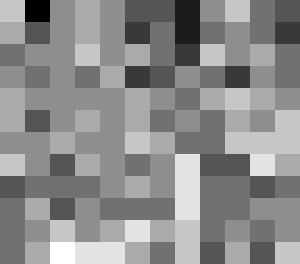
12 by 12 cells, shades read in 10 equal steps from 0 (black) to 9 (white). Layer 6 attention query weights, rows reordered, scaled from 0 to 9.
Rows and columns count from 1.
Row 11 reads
4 5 7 5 6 8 6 7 4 5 4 5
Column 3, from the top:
5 5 5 5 5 5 6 3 4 3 7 9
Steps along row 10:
up down up down same same up down same up same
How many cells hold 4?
34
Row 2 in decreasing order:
6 6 5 5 5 4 4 4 3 2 2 1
